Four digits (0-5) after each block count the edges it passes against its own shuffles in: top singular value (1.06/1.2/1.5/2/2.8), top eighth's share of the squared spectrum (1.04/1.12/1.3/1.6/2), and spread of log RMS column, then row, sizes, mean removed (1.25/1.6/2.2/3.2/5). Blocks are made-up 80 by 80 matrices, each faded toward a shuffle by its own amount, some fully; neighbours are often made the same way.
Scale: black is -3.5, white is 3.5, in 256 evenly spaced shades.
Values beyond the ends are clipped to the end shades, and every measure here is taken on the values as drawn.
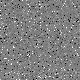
2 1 0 0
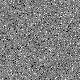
1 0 0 0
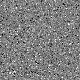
1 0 0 0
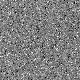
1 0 0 0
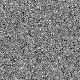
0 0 0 0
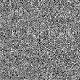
3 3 1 1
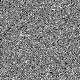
1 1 0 0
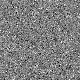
0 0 0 0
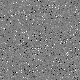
2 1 0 0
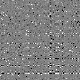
4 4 2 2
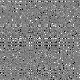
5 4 2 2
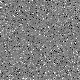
0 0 0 0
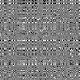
5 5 3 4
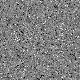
0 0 0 0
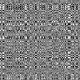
5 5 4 4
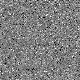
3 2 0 1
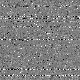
2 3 0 3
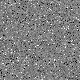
1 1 0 0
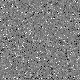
2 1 0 1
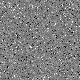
0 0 0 0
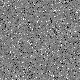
0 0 0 0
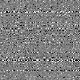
4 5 2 4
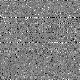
3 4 1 2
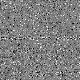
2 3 0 2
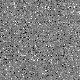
2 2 0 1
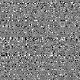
4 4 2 3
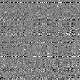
4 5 2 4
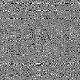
4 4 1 3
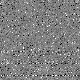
3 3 0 2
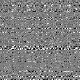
4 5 2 4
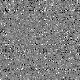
3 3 1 2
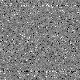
3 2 0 1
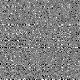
4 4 1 3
